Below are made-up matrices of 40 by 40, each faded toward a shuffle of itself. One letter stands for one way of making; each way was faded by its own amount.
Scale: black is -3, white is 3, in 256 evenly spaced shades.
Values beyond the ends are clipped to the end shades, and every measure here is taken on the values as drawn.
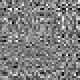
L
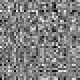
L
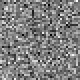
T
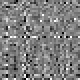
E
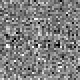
T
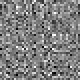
L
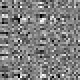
L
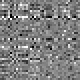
E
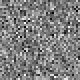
T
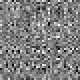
L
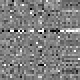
E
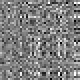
L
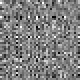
L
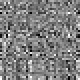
L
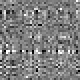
E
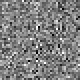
T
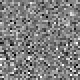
T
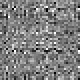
L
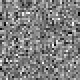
T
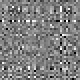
E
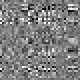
E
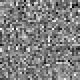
T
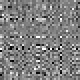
E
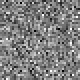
T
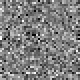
T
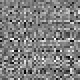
E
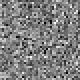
T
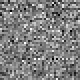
T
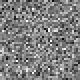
T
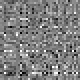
E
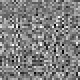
L
